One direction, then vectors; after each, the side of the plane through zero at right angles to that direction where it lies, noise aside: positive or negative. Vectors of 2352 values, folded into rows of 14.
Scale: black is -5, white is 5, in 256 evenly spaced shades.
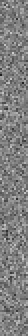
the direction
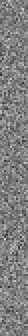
positive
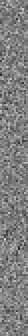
positive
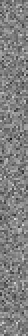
positive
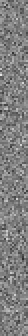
negative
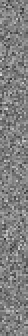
negative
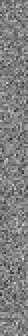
positive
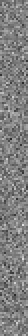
positive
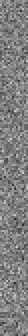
negative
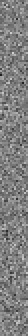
positive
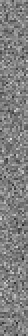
negative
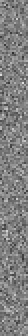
negative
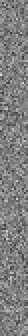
negative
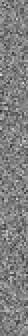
negative
